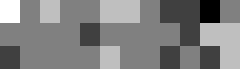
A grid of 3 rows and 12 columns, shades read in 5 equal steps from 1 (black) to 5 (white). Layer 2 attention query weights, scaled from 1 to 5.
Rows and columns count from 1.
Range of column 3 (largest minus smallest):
1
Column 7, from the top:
4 3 3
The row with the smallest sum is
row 3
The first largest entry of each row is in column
1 11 6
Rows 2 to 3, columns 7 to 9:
3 3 3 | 3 3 2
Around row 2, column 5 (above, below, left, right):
3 3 3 3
